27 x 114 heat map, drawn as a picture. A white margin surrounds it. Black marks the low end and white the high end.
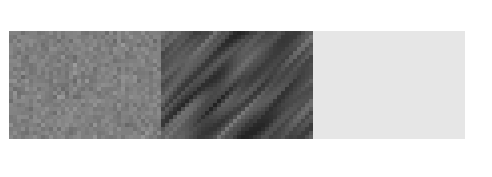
It is made of 1 by 3 panels. Panel 1,1: middling, fine-grained, faint in contrast. Panel 1,2: low, slanting up to the right. Panel 1,3: very high, flat.
